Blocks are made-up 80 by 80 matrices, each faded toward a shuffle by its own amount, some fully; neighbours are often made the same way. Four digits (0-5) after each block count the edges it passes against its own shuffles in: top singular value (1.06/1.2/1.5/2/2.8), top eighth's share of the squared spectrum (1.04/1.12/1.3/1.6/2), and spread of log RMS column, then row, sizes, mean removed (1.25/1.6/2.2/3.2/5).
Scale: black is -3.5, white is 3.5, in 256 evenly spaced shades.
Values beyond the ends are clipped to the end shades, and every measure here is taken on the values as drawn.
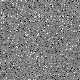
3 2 0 1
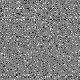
4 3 0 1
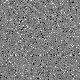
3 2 0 0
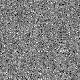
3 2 0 0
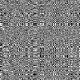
5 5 3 3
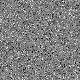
2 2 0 0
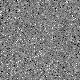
2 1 0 0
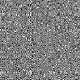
4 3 2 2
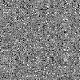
3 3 1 1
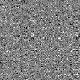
4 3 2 2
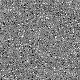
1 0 0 0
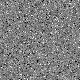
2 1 0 0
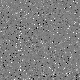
2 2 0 0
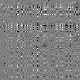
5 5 3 3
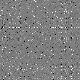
4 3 1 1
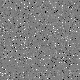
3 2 0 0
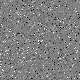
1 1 0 0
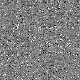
3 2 0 1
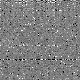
4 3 1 2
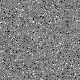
3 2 0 1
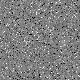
1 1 0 0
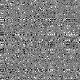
4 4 2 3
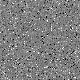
2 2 0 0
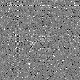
4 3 1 2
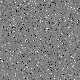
0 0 0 0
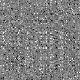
4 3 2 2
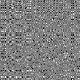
5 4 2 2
